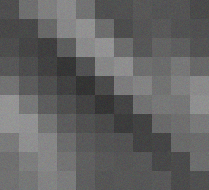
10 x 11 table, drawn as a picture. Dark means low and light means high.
The grain runs diagonally down to the right. The bottom middle is the calmest part. No overall slope runs across the table. On average the colour sits 40% of the way up the scale.
